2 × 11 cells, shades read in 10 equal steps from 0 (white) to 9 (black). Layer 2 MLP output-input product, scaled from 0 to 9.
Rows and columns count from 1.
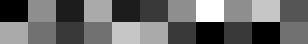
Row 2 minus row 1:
-6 1 -1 2 -6 -4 3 9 3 7 -1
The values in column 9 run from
4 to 7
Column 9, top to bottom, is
4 7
